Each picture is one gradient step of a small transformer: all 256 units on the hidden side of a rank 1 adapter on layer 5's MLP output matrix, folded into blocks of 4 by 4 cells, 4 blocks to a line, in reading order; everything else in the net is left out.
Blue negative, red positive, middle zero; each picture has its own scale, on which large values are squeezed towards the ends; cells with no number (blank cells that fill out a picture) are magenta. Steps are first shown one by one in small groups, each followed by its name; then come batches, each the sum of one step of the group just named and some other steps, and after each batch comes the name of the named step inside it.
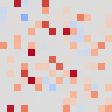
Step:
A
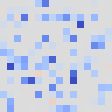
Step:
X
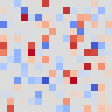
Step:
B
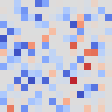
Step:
B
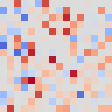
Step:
A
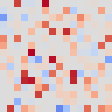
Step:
A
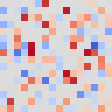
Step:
B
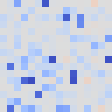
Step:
X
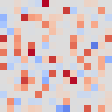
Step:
B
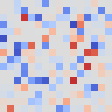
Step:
B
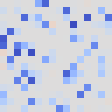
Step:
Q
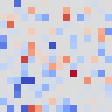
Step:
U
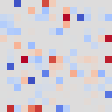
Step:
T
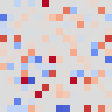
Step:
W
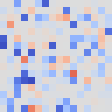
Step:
U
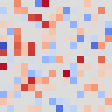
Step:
Q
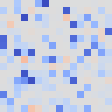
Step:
U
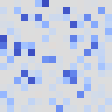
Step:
Q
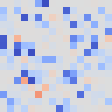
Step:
W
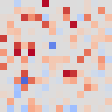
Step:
U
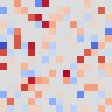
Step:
Q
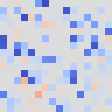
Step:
W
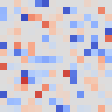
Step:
W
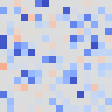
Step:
Q
